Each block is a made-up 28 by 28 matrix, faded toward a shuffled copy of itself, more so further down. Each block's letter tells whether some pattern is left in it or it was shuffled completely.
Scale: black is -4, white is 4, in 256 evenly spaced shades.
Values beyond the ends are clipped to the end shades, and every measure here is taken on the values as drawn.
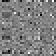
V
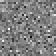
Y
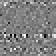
V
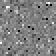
Y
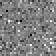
Y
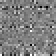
V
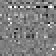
V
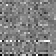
V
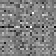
V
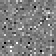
Y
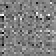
V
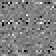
V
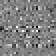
V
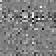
V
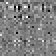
V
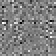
V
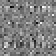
V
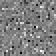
Y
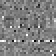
V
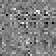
V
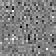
V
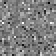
Y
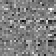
V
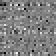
V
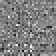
V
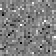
Y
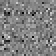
V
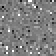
Y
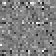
V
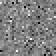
Y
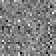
V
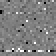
V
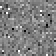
Y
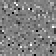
Y
